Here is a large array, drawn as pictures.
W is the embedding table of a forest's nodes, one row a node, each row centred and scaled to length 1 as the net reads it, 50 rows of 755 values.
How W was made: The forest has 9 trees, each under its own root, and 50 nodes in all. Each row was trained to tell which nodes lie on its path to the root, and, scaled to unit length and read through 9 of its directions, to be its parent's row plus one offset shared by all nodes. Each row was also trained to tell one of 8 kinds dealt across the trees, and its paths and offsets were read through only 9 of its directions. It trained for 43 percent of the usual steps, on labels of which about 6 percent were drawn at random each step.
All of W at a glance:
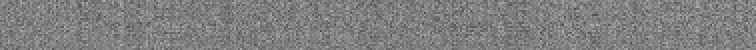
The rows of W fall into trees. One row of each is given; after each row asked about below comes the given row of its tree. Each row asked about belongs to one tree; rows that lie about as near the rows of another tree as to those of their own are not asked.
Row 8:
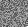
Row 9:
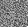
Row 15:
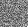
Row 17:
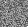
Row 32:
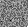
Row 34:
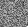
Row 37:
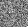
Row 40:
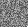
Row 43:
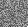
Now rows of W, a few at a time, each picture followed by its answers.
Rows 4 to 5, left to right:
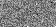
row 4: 37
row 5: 15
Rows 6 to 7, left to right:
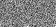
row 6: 15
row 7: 15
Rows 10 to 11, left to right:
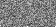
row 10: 43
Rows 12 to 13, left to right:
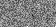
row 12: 8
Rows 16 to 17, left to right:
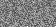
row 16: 8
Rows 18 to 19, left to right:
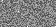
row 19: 8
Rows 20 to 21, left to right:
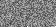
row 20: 17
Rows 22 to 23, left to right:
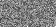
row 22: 37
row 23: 43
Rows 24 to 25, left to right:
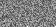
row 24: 43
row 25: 9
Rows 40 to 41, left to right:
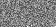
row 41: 15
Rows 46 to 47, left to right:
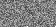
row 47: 17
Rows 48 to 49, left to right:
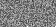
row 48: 40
